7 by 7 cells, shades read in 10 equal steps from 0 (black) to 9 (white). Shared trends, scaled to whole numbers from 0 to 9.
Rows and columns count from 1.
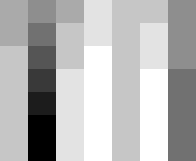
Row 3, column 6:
8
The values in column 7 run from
4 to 5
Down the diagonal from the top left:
6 4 7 9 7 9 4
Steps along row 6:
down up up down up down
